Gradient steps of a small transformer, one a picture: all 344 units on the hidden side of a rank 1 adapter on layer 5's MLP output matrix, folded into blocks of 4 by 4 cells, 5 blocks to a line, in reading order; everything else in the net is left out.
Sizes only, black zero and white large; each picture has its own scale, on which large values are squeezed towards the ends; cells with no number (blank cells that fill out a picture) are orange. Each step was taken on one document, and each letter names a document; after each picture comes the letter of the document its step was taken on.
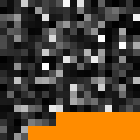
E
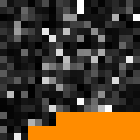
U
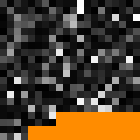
U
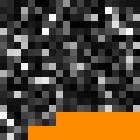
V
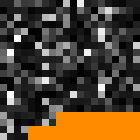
E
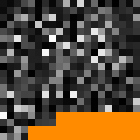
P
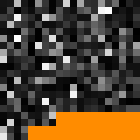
E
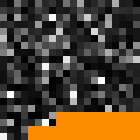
E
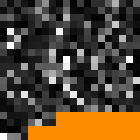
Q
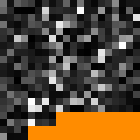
U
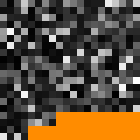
Q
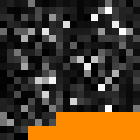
V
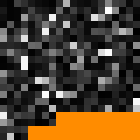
V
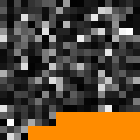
V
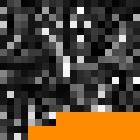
U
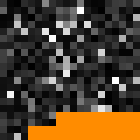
U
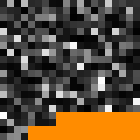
P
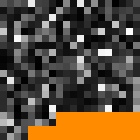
V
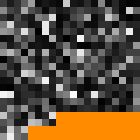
P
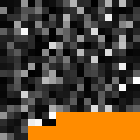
Q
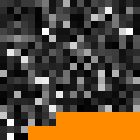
P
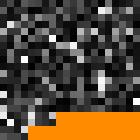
P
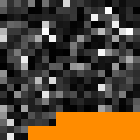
V
